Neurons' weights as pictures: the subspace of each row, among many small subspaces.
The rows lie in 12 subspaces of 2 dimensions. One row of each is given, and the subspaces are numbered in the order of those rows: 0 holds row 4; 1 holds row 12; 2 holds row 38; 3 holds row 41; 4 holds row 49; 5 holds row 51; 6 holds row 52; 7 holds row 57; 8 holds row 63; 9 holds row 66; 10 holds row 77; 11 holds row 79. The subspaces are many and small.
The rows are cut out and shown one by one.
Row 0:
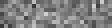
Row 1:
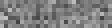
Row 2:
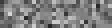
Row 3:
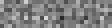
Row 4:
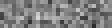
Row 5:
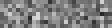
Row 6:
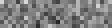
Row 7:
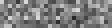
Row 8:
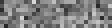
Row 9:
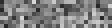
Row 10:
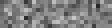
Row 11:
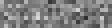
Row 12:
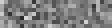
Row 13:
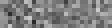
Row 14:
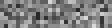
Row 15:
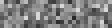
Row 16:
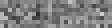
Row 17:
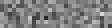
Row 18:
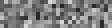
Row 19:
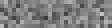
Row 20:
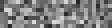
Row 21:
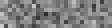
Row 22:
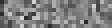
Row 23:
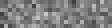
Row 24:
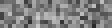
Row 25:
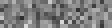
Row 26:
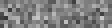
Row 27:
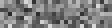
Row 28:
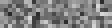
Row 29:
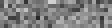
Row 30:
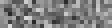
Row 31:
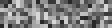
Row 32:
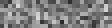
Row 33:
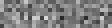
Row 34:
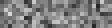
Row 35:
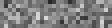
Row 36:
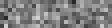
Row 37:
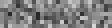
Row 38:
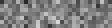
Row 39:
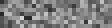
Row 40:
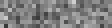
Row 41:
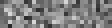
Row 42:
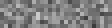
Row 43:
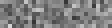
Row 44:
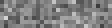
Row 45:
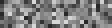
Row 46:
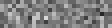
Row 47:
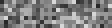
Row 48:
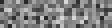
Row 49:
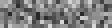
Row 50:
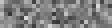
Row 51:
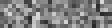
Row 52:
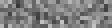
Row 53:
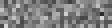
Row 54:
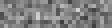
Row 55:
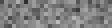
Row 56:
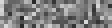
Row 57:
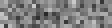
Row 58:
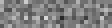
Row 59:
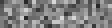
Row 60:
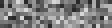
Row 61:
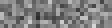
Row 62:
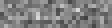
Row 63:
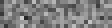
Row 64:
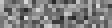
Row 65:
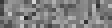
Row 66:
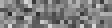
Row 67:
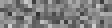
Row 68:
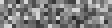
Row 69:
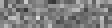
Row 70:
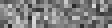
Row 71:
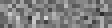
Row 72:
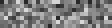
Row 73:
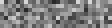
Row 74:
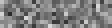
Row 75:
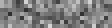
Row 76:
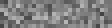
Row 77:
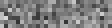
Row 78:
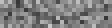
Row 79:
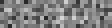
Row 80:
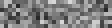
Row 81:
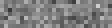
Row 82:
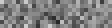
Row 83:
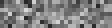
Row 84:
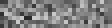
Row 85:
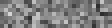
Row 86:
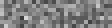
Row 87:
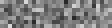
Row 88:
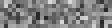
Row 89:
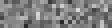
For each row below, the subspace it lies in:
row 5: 5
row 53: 8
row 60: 4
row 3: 11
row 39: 8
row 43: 11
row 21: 7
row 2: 10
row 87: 11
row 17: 3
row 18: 2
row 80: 6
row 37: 4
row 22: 1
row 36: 7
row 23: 7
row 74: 10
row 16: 1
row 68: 0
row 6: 2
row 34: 5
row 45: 10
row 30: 3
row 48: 11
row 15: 2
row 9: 1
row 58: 11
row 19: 8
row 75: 4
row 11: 9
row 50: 10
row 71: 3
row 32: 6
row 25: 2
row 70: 11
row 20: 3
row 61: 0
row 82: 2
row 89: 2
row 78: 6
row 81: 10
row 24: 0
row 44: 7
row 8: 1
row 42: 9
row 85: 5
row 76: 8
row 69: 4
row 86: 8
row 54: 0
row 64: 5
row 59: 5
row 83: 9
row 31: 6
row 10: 5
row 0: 7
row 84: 8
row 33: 11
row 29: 4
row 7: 0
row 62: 0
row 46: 3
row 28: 5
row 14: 9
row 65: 1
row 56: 1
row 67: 9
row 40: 7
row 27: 9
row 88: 4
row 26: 10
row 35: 4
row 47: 7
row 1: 10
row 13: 3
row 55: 0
